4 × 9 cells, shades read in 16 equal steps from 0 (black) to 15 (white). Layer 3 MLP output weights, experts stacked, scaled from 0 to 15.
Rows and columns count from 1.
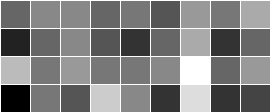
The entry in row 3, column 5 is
7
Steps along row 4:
up down up down down up down up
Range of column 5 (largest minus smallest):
5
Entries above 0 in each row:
9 9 9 8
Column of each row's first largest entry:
9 7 7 7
